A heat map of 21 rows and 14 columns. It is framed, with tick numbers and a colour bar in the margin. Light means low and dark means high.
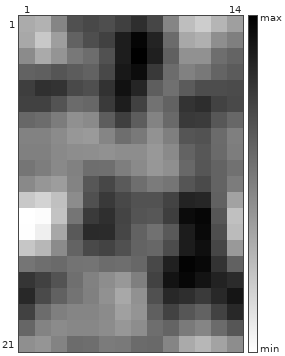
Ninth with the highest average: top middle. Ninth with the lowest average: middle left. Grain: blotchy.
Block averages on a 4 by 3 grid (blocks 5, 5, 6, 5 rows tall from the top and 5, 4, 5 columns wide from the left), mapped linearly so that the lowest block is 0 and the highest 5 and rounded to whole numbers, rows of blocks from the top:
2 5 1 / 1 2 3 / 0 3 4 / 2 1 3
